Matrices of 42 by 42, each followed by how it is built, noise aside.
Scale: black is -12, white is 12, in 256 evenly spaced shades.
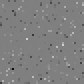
sparse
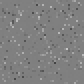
sparse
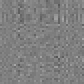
low rank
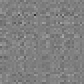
low rank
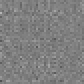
low rank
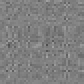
low rank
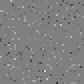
sparse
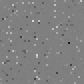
sparse
